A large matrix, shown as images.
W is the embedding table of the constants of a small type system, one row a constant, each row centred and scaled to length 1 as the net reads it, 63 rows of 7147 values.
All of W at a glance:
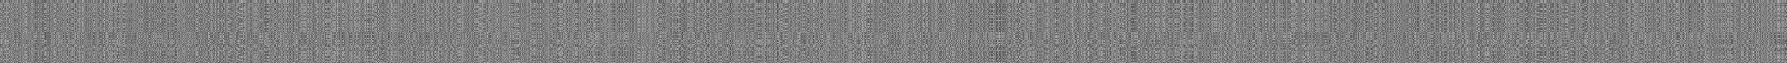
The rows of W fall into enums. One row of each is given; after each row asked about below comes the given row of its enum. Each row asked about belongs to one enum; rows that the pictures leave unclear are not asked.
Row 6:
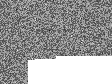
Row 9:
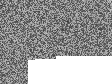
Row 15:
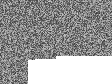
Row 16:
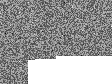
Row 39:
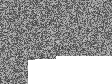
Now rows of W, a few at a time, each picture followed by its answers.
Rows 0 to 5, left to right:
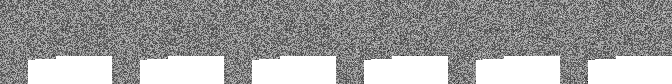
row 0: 9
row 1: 9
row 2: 9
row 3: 16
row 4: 6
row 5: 16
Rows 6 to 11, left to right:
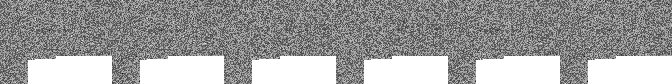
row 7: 6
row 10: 6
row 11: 6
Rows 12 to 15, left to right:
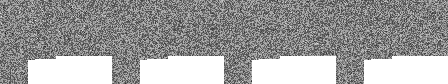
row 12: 16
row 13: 9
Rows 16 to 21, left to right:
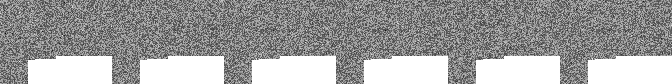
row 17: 9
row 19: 6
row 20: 39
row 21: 6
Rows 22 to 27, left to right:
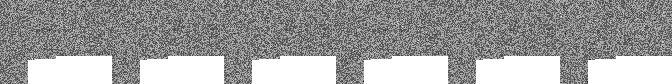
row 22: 6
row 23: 9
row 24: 9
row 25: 6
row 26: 9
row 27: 16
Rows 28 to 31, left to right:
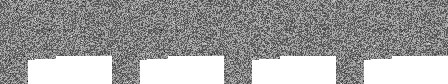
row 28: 6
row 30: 9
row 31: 6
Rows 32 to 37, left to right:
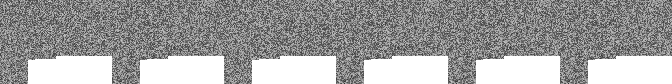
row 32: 15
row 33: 39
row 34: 9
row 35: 39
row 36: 39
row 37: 39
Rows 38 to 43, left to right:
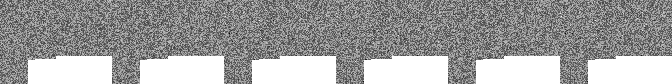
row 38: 9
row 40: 16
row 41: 16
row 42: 39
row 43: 16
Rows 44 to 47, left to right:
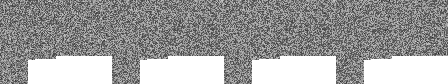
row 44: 15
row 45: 9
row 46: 9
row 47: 6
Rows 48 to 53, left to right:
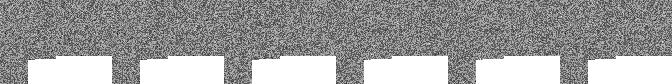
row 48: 16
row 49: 16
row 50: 39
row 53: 16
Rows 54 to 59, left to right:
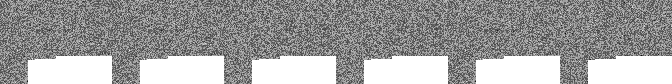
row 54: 6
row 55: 6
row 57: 9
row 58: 6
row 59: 16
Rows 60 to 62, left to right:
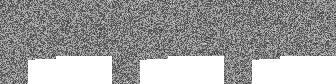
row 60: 9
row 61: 6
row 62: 15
